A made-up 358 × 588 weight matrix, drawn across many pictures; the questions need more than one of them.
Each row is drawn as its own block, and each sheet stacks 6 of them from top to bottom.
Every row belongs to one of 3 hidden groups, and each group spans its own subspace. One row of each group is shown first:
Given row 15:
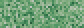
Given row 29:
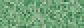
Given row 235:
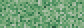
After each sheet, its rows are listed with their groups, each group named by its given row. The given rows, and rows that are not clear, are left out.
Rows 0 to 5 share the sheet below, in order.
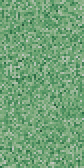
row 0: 15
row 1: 29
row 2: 235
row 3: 15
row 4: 235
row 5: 15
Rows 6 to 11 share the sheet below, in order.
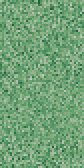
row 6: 235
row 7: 15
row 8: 29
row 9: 29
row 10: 15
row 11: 15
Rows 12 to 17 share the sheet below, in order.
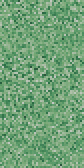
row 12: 15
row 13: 15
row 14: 29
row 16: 235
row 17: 29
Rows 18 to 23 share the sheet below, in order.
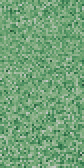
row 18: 235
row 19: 29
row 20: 29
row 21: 235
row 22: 29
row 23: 235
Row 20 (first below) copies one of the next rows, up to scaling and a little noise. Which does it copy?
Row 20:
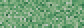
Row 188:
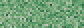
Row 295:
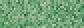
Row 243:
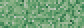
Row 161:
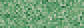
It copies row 188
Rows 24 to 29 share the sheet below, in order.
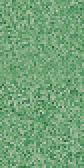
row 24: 15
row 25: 15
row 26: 235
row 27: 15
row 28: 29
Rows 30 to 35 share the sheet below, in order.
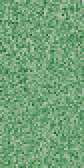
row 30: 235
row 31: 15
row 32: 29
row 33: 29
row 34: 15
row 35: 29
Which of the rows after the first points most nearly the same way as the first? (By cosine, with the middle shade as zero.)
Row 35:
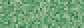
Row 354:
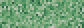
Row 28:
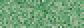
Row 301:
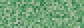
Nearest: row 354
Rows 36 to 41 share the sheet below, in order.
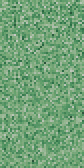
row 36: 235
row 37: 235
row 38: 235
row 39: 29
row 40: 235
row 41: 29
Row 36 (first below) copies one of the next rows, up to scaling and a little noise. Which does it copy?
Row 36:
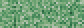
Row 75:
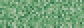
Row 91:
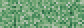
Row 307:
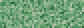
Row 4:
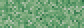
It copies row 91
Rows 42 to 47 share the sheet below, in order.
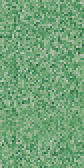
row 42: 235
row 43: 15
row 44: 29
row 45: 15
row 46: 235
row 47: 15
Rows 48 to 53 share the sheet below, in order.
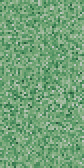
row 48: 235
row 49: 15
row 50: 15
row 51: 235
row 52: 29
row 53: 235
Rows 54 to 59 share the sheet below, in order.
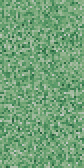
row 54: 15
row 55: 15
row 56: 15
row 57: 235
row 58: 15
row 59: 235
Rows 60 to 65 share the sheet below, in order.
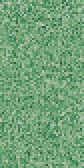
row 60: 29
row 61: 235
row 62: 235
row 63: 15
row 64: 15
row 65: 29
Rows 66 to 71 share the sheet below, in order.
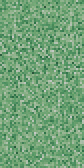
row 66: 235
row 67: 15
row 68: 29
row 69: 235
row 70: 235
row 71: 235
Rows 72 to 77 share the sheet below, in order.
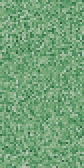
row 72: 235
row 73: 235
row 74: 29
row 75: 235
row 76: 15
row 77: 29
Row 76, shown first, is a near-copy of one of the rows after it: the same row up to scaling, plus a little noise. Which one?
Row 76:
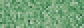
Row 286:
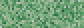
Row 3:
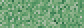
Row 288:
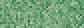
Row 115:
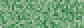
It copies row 288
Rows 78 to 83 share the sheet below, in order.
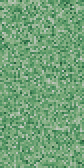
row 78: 235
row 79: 29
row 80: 235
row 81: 235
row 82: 29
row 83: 235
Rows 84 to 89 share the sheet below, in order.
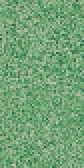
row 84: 235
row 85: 29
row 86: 235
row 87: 29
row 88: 15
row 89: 235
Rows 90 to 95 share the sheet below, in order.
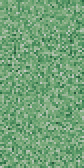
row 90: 235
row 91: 235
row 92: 15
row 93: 15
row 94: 29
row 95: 15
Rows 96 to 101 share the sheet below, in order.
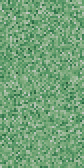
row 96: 29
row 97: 235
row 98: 29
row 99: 235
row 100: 235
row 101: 15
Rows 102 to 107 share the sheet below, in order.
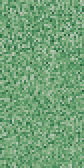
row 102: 235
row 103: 15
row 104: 15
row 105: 29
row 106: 15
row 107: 235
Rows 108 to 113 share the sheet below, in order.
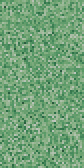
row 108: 235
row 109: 15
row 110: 29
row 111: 15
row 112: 29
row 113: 15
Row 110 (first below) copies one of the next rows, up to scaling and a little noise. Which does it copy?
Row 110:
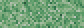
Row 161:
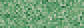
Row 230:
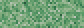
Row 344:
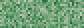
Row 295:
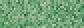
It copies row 230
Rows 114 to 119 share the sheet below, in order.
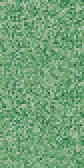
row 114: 235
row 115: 15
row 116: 15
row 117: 15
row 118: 29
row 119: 235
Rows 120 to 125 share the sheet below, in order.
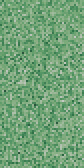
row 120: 15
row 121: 15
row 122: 29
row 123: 235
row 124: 15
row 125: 235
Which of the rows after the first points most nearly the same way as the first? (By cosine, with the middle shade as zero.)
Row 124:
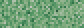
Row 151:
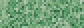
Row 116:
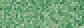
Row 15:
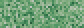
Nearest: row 15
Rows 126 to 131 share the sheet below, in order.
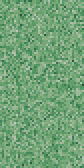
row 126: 29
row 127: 235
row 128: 29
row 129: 235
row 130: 235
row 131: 15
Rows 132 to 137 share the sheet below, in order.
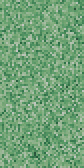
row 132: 15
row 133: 29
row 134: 15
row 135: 235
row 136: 15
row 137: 29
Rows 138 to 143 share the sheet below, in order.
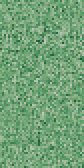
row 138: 15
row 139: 235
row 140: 235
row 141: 29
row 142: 29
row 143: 235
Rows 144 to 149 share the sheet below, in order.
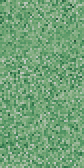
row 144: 29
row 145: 29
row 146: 235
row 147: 15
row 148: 29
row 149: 29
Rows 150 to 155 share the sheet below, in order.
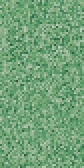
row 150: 29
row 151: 29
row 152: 29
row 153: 29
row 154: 15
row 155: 29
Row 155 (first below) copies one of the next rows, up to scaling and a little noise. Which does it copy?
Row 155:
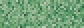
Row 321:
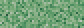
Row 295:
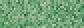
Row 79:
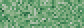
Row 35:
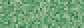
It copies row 295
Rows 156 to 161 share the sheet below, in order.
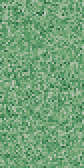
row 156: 235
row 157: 29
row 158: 15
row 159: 235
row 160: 235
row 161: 29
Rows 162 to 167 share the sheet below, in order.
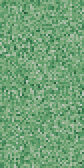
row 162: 235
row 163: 15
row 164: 29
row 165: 235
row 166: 15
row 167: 235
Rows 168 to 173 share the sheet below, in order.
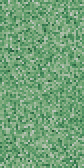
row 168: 29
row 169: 235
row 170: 15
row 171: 235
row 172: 15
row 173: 29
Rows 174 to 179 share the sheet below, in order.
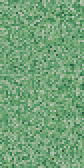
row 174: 235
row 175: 29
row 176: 235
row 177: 235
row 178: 235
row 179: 15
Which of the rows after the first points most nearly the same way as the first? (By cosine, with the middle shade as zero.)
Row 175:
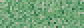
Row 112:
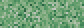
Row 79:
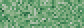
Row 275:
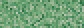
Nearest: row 112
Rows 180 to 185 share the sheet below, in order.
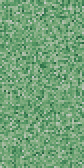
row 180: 235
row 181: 29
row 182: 29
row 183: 235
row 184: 29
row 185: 235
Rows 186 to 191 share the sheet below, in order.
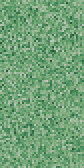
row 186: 29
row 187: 15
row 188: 29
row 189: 15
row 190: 15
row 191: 29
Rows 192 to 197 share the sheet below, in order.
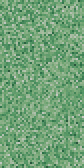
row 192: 15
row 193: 15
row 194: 15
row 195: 15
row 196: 29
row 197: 15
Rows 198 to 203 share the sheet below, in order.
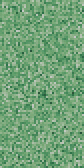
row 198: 235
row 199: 15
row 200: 235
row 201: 29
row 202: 29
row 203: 15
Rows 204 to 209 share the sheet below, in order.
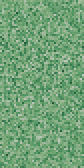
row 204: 29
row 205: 29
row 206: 235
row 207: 15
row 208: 29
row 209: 29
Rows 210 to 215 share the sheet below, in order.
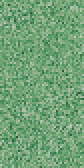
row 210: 15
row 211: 15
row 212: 235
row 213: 29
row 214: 29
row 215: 15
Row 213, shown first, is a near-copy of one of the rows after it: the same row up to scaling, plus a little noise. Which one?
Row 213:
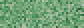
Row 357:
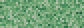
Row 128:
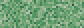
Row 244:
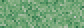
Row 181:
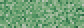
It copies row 181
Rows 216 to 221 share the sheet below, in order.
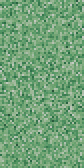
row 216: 235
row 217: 235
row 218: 15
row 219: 235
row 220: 29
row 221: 29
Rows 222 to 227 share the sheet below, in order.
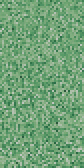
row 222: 15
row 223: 15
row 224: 235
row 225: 15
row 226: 15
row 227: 29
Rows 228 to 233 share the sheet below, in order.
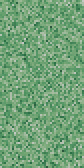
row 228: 235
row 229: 29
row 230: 29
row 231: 235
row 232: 29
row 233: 15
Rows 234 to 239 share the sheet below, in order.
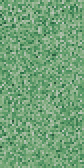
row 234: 15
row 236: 235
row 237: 15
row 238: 15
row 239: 29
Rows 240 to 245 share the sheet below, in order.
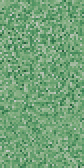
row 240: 29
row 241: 15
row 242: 15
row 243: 29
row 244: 29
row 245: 29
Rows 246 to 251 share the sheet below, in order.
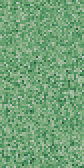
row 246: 29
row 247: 235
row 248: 235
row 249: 235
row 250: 15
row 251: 15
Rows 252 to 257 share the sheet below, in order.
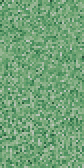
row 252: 15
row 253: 29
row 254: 235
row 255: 15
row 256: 15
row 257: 235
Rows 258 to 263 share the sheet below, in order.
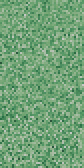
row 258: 29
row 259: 15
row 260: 29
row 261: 235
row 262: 29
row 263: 15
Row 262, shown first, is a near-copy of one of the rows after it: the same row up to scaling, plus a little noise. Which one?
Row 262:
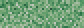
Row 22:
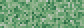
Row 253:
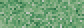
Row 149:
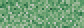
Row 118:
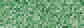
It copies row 149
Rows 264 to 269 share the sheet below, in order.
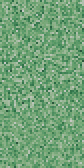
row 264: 235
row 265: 235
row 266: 235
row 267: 15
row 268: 235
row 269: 235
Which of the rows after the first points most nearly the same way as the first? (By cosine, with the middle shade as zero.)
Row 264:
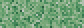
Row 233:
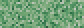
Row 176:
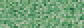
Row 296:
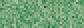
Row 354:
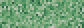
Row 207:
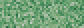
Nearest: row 233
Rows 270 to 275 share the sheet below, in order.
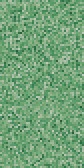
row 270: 235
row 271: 235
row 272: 235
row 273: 235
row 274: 15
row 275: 235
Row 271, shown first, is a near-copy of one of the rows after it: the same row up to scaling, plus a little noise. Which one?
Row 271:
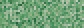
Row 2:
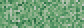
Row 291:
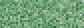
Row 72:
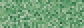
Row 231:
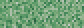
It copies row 2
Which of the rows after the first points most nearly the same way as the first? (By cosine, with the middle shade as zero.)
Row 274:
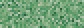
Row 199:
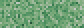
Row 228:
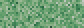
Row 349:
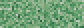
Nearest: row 349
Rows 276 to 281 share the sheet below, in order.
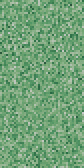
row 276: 235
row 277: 15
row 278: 235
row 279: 235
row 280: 235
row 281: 29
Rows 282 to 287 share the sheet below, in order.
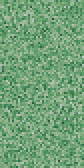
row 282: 15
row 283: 29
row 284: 235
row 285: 235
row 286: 15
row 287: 235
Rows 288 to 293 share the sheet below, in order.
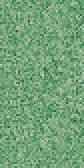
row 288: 15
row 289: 235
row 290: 15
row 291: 235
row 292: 15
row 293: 29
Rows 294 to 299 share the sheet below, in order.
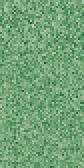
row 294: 235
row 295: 29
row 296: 235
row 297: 29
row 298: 235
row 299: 235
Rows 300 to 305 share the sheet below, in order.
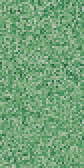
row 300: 235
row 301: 29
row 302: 29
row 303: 29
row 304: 235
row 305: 15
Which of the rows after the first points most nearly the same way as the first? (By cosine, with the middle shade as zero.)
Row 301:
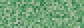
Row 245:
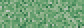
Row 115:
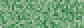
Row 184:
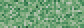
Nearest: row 184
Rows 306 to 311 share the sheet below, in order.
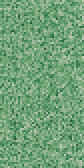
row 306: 15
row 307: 235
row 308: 235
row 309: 15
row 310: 235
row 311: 235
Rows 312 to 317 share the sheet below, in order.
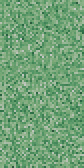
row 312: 15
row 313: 235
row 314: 29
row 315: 29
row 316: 15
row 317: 29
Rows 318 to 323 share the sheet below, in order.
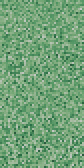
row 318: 29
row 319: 29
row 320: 235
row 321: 29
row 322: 15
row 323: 29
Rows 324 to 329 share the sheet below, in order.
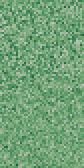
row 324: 15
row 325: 29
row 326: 15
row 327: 235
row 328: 29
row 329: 29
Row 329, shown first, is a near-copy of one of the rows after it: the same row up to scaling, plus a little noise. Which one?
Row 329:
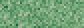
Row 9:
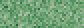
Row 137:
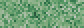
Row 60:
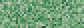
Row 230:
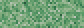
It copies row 9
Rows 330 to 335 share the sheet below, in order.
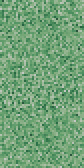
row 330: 15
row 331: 15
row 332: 235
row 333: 15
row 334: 15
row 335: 29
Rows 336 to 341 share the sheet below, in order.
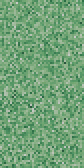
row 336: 235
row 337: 15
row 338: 29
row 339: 235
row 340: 15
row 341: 15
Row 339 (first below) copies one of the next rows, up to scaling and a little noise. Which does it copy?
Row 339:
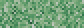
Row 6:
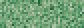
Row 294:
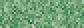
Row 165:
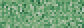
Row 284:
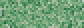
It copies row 294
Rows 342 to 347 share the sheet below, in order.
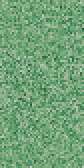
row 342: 235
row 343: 235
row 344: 29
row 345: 29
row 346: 29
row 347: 235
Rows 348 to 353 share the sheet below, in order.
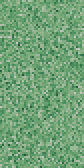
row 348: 29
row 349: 15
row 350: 15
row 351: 15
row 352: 235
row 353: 15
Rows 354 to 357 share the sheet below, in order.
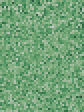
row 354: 235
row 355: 15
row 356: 235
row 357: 29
